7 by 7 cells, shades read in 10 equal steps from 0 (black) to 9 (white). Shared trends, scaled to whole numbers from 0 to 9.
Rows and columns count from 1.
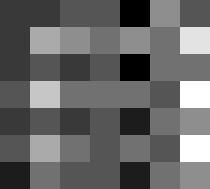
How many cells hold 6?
2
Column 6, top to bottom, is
5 4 4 3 4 3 4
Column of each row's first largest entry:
6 7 6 7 7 7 7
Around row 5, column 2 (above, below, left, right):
7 6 2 2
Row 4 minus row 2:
1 1 -1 0 -1 -1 1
